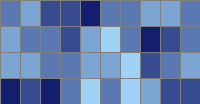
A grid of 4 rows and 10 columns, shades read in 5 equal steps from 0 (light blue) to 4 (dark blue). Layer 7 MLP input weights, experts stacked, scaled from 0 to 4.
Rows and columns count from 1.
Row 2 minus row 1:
-1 1 -1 0 -3 -2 0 3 2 0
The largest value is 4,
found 4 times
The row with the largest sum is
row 4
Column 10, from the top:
2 2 1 3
